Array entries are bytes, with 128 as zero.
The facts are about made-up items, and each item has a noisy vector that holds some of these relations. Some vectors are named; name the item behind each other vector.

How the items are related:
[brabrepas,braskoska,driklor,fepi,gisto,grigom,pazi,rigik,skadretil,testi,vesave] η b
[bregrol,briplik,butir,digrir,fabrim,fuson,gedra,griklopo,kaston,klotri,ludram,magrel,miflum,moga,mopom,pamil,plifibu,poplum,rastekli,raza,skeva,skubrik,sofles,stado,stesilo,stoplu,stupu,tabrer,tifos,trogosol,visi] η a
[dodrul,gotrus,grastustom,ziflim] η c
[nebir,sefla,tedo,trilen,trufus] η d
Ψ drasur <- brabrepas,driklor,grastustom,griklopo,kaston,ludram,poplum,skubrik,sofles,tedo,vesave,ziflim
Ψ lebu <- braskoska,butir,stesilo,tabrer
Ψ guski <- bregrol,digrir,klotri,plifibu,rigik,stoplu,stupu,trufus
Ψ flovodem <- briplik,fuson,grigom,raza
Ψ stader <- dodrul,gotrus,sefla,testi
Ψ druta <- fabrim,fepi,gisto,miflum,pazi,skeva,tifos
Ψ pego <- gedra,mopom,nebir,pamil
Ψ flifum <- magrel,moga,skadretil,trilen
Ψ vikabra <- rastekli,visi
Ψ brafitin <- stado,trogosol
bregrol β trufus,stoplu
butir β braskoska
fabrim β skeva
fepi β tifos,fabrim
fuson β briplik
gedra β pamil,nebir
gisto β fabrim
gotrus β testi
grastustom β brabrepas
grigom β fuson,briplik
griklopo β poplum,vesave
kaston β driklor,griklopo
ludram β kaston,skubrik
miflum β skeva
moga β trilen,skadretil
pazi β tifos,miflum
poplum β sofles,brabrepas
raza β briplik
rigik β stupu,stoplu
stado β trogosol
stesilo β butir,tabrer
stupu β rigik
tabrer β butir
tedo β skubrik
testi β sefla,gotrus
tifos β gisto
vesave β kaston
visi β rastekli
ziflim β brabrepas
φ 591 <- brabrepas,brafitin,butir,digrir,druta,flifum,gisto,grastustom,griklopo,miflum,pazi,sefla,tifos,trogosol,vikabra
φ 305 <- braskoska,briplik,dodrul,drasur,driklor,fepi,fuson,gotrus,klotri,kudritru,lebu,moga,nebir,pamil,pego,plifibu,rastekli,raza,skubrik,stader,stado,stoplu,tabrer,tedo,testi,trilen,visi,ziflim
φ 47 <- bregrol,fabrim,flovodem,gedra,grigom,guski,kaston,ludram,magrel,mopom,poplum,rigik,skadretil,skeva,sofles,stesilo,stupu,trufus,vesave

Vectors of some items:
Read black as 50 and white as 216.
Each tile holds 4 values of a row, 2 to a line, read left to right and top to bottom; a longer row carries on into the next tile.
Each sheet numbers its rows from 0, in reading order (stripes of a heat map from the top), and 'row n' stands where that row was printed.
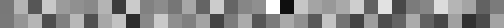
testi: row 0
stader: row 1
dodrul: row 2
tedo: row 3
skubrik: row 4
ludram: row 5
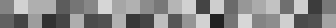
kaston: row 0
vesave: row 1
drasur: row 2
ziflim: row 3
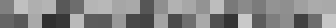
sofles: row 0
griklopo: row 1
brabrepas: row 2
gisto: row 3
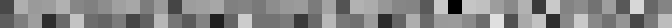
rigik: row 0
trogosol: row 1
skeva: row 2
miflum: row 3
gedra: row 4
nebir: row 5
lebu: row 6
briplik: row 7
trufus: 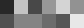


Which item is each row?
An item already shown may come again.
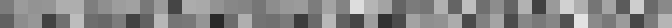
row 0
pazi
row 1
butir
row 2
bregrol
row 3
miflum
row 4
ludram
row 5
moga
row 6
sefla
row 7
pamil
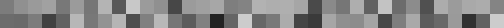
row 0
butir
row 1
testi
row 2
skeva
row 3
grastustom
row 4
raza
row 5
skadretil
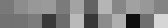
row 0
miflum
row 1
flovodem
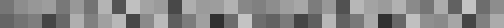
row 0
digrir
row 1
fepi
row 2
rigik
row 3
trogosol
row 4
grigom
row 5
raza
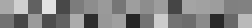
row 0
skubrik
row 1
druta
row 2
stupu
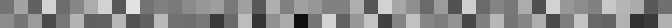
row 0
rastekli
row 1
driklor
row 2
tifos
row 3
guski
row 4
kudritru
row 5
stoplu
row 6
braskoska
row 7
poplum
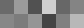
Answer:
stoplu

